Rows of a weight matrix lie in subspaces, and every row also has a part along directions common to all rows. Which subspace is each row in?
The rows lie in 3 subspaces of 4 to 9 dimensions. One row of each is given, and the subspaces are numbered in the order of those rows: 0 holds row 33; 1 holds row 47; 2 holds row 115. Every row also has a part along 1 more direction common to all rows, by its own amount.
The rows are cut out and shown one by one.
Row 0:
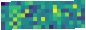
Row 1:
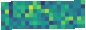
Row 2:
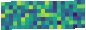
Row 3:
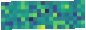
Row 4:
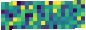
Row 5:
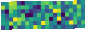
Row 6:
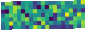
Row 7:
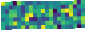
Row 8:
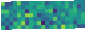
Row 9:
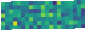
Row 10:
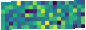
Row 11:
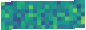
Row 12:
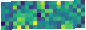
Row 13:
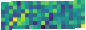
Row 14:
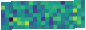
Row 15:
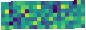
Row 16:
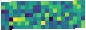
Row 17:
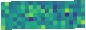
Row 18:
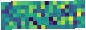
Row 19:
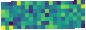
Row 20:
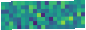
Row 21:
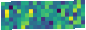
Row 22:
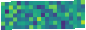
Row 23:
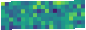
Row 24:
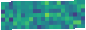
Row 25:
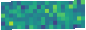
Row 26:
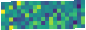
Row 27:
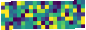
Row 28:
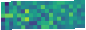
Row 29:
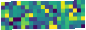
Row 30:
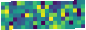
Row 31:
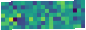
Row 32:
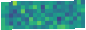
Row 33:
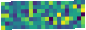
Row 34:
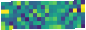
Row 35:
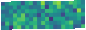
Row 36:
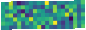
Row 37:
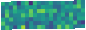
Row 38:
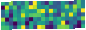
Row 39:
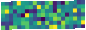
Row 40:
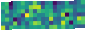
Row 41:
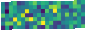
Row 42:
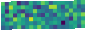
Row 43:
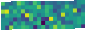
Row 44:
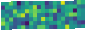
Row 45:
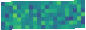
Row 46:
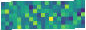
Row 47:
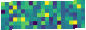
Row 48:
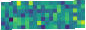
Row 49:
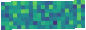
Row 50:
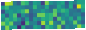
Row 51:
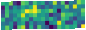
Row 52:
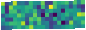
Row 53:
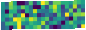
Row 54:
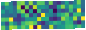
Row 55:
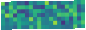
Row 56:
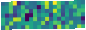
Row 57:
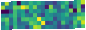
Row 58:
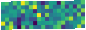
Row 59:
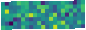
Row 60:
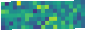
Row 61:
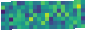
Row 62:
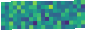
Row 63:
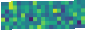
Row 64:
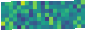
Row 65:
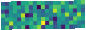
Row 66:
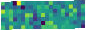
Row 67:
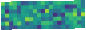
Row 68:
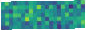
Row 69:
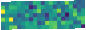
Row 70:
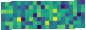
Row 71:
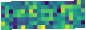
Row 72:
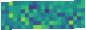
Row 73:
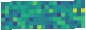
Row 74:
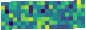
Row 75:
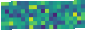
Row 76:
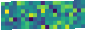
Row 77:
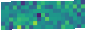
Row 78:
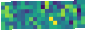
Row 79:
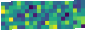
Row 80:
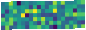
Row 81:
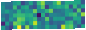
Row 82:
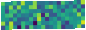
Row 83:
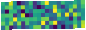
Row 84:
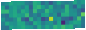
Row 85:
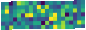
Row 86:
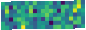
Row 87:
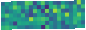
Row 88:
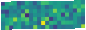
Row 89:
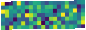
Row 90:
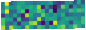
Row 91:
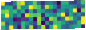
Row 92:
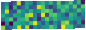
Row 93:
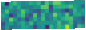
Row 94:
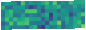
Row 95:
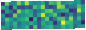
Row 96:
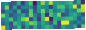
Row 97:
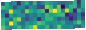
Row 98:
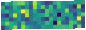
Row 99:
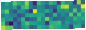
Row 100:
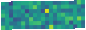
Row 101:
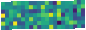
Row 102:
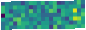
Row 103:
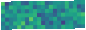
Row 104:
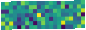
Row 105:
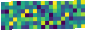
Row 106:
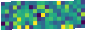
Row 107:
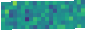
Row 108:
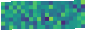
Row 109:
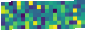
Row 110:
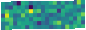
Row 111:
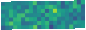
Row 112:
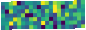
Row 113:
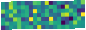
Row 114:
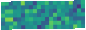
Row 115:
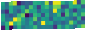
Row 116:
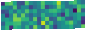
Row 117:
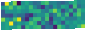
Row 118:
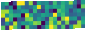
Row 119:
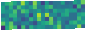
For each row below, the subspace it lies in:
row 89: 0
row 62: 0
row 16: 1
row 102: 1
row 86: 1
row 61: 1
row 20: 0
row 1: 2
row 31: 1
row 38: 1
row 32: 2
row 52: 0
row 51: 1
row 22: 0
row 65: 2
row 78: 0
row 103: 0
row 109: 1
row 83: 0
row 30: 0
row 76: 2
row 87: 2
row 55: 0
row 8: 0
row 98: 0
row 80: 1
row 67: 2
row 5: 1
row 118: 1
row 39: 1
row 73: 1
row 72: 2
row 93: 2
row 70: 2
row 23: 2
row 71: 1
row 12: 0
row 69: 1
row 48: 1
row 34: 2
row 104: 0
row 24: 1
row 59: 2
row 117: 2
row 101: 1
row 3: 2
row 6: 2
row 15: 2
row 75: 2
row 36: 0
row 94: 1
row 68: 2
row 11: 0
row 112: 2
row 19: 2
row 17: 2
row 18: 0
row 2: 1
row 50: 0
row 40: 2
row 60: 2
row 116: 0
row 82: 0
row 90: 2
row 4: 2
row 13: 1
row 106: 0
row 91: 0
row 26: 1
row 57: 2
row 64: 0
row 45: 0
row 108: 0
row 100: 2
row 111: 2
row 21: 1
